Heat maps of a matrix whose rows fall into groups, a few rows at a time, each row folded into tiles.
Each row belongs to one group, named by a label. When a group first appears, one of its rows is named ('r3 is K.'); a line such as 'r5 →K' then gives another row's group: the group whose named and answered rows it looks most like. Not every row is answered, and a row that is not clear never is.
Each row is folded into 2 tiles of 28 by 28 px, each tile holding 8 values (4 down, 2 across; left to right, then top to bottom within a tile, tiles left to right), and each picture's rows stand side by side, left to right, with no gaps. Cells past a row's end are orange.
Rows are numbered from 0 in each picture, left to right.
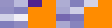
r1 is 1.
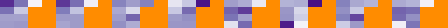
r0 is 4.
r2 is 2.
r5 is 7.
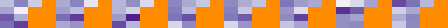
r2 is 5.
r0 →1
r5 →2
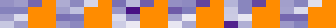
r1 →1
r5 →1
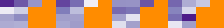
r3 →2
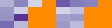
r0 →5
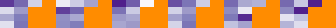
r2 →4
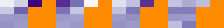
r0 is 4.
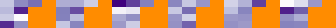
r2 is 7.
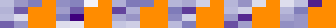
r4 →5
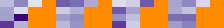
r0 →5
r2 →7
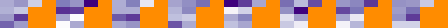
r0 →5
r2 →1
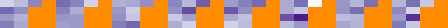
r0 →7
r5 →1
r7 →5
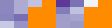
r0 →2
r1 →4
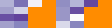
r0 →1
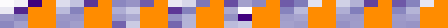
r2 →7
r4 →2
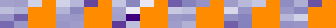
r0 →5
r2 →5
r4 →5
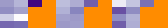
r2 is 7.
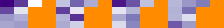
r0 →4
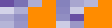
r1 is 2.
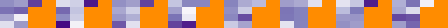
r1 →7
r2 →7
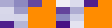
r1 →7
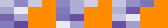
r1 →2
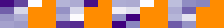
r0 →4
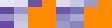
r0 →7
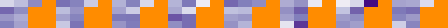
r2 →1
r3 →1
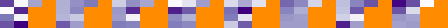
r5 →4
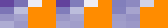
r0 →4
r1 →4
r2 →4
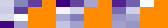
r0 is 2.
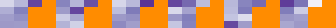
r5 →4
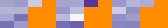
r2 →5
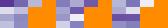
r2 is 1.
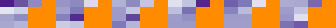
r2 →5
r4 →4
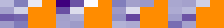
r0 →1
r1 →4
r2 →2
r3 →5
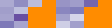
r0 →5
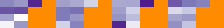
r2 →7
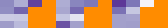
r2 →4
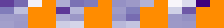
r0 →4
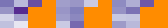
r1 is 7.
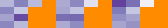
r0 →5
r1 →1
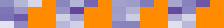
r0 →2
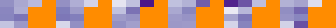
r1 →2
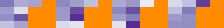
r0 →2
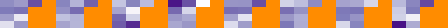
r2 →1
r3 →4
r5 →7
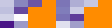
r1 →2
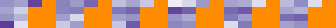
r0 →7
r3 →7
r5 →1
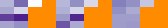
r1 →5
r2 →4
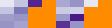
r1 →5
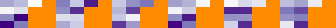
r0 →5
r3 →5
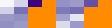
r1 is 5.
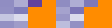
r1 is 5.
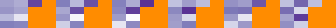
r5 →5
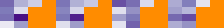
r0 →2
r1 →2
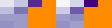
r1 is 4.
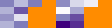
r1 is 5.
